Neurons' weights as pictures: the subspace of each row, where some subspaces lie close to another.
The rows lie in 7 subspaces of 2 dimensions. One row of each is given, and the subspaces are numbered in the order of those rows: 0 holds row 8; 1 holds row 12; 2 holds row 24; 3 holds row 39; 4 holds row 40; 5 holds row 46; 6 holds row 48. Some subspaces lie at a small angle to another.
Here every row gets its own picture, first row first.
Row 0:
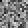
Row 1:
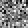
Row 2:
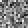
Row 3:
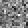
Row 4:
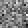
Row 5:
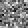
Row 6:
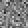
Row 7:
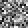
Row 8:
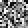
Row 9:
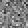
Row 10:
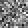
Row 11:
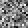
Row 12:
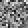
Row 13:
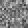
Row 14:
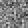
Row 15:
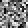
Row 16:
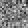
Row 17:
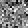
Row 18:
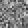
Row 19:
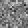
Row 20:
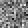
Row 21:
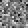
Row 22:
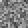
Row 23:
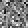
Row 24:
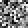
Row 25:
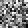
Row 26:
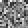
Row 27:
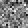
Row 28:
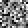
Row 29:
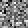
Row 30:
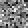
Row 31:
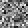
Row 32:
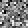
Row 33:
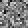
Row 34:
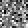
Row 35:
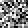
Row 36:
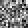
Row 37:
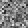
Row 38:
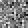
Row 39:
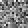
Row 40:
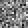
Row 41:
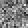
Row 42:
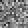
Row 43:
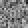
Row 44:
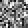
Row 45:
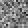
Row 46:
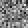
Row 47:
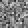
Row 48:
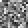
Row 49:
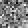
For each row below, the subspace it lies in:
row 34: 2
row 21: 2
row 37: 4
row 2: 4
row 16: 5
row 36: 5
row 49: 2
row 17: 1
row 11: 3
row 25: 2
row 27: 1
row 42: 3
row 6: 1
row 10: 3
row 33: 0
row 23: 1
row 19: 1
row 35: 3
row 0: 6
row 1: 5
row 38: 4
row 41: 0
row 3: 6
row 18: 0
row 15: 6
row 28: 2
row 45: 3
